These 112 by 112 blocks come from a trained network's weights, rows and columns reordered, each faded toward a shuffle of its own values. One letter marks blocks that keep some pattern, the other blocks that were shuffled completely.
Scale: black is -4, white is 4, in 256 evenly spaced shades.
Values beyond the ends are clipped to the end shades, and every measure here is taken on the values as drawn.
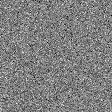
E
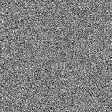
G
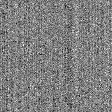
G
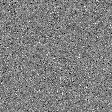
E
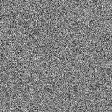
G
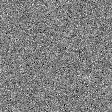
E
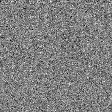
G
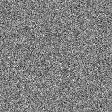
G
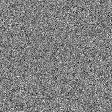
G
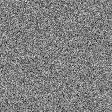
E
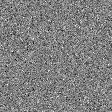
E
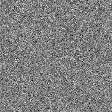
G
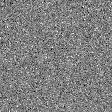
E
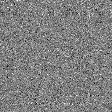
G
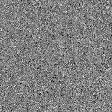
G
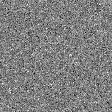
E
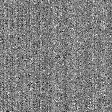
G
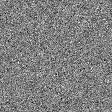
E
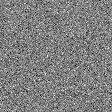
E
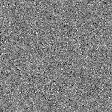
G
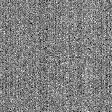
G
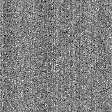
G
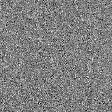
G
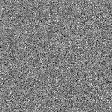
G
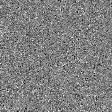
G
